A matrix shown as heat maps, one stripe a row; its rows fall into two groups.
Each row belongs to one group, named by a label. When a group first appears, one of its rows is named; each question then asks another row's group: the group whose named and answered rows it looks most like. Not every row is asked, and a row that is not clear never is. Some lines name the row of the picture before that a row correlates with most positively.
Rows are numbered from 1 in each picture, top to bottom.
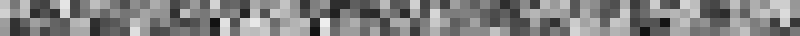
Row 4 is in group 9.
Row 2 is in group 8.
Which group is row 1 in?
8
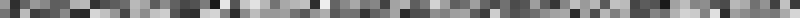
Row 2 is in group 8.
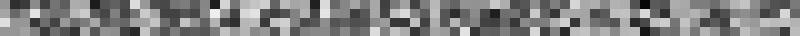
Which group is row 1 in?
9
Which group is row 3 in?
8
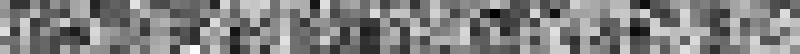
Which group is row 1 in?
9
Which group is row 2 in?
9
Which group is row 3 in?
8
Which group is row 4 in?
8
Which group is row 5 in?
8
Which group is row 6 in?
8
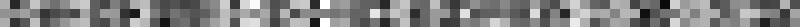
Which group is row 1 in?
9
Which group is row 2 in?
9
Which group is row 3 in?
9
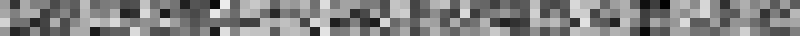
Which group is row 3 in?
8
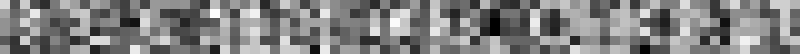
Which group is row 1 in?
8
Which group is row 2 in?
9
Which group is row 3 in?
9
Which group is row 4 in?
9
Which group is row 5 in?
8
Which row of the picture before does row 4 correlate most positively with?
1
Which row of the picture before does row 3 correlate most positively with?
1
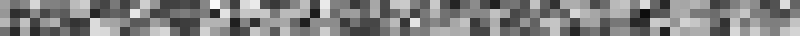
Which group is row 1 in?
9
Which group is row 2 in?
9
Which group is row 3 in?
8
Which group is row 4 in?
8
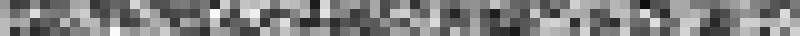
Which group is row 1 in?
9
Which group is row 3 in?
8
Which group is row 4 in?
8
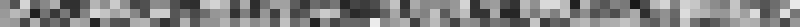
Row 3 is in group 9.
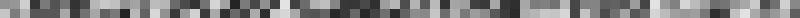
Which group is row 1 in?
8
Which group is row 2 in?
8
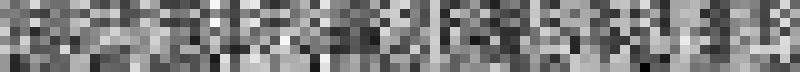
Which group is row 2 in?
8
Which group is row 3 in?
9
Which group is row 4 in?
8
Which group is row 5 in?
8
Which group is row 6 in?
8
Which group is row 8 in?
9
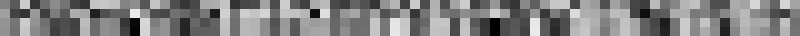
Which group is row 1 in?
8
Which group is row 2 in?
9
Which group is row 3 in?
9
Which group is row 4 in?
9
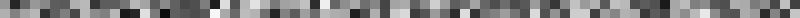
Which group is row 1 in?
9
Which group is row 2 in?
9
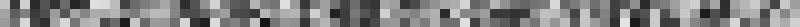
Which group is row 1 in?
8
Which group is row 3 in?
8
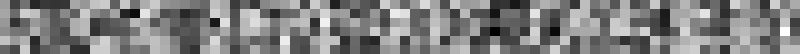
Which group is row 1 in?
8
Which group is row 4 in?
9
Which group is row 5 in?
8
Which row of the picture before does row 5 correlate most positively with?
1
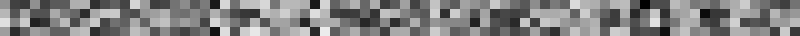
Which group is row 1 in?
9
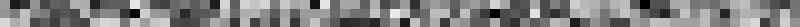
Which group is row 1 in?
9
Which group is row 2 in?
9
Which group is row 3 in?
8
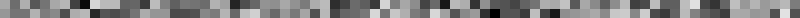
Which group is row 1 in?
8
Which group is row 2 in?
9
